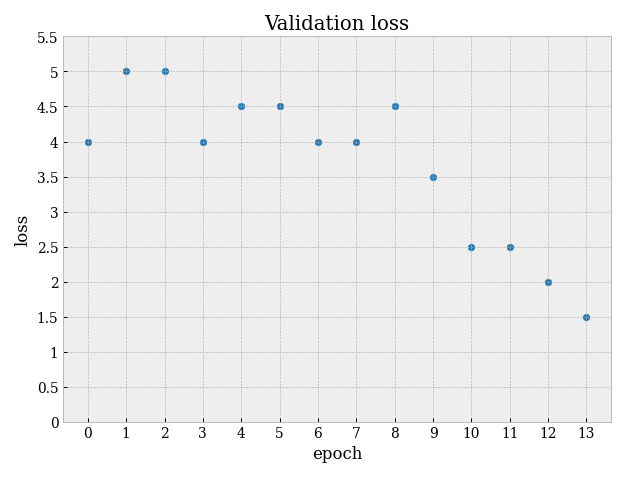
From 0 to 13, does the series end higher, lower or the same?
lower
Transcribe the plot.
Title: Validation loss
x-axis: epoch, ticks 0 1 2 3 4 5 6 7 8 9 10 11 12 13
y-axis: loss, ticks 0 0.5 1 1.5 2 2.5 3 3.5 4 4.5 5 5.5
Values:
4 5 5 4 4.5 4.5 4 4 4.5 3.5 2.5 2.5 2 1.5
